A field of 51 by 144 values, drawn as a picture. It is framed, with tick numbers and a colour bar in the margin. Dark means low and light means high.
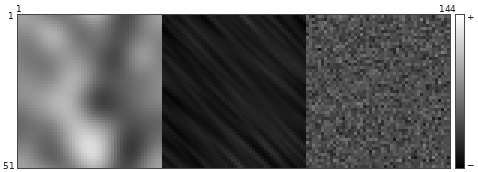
The table splits into one row of 3 panels. Panel 1,1: middling, smooth, strong in contrast. Panel 1,2: very low, slanting down to the right, faint in contrast. Panel 1,3: low, fine-grained.
